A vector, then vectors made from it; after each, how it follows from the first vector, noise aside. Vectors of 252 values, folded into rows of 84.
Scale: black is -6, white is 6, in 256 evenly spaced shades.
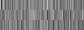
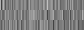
copied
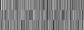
sign-scrambled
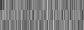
sign-scrambled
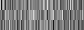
scaled up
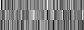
scaled up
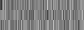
sign-scrambled
